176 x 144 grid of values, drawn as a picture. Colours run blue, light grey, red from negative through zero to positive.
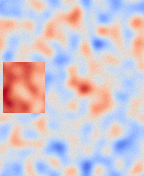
In the middle left lies a patch that is higher than the rest. Overall the values sit about 50% of the way up the scale. The middle left is the ninth with the highest average. Values change most from cell to cell in the middle left.
